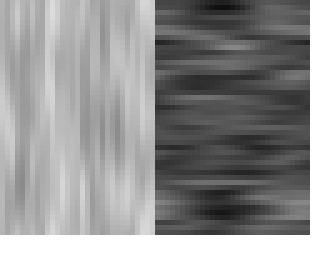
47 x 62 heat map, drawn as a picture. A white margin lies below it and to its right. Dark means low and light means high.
It is made of 1 by 2 panels. Panel 1,1: high, streaked downward. Panel 1,2: low, streaked across.
